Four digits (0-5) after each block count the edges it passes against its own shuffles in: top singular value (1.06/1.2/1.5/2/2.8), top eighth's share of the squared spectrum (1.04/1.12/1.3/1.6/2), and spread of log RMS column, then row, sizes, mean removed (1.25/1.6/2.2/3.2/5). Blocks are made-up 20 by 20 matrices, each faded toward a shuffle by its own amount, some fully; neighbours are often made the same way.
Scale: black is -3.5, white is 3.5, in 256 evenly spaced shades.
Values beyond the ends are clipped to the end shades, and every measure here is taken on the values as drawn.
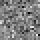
0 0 0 0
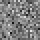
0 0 0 0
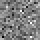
0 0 0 0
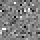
1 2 0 1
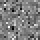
1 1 0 0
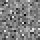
0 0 0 0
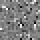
1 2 0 0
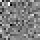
3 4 1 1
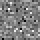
0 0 0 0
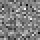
1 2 0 0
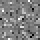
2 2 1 0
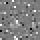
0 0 0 0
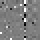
3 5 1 0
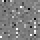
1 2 0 0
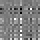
4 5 2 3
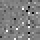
2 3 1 0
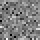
1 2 0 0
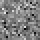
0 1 1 0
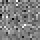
3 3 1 0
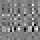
4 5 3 3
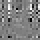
4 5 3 3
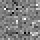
2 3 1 0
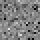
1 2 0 0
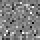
2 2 0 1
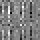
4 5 3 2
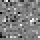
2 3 1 2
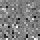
2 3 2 1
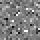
1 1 0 1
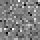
1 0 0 0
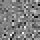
2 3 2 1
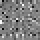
3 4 2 1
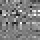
3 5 1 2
